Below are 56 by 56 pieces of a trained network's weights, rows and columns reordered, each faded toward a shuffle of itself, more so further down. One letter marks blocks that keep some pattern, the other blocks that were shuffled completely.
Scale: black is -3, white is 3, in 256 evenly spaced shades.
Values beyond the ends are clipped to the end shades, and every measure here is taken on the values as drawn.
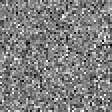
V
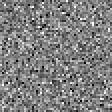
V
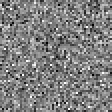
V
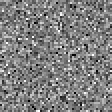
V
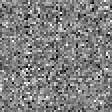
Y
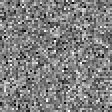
V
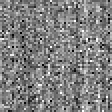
Y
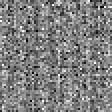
Y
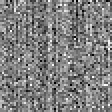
Y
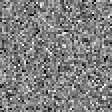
V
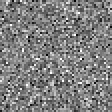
V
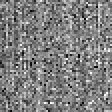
Y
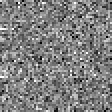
Y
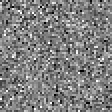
V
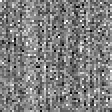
Y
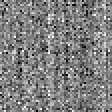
Y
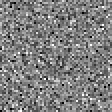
V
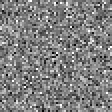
V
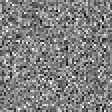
Y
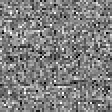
Y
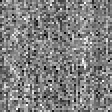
Y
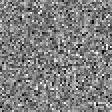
V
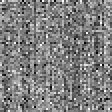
Y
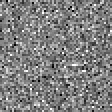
V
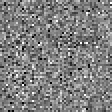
Y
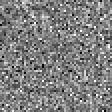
V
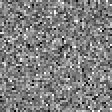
V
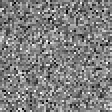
V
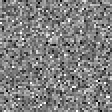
V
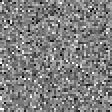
V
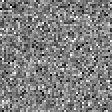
V
